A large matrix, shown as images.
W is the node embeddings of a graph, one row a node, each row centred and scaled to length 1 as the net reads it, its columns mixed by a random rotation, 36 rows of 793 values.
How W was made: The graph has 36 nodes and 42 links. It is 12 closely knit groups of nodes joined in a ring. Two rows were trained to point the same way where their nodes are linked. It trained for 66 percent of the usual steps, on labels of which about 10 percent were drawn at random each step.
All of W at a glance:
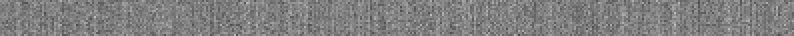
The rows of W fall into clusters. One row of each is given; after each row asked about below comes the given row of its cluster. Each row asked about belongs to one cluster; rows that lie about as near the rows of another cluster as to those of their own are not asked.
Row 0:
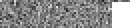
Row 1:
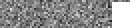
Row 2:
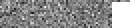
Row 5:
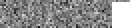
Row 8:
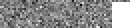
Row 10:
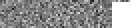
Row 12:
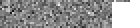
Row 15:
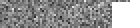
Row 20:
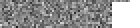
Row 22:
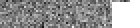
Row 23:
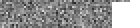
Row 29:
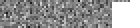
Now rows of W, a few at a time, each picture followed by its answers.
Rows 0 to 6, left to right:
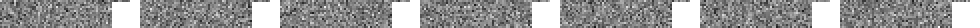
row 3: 2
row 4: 20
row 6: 15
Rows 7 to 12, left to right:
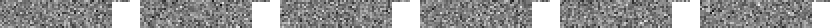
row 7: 10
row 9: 23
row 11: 29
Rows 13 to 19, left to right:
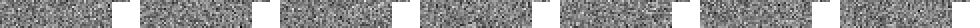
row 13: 15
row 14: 8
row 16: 1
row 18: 22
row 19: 1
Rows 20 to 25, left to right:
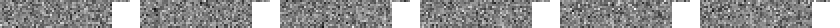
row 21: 5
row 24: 12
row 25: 12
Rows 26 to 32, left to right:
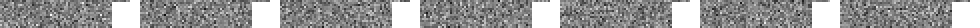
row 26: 20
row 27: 0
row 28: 22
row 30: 2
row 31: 10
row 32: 0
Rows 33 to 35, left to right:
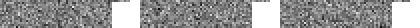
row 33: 23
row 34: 5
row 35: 8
